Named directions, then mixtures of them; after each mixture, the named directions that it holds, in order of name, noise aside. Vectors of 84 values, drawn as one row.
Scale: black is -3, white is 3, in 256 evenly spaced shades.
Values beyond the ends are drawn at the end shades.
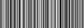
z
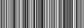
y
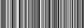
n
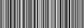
z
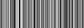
n, y, z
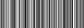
n, y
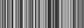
n, y, z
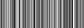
n, y, z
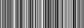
y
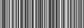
z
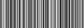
z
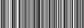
n, y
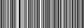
n, z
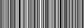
n, z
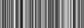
y, z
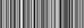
y, z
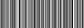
n, y, z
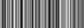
n, y, z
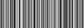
n, y, z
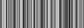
n, y, z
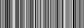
n, y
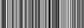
n, y, z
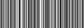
n, z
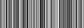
n, y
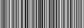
y, z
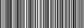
n, y, z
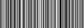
z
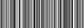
n, y, z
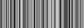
y, z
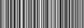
z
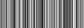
y
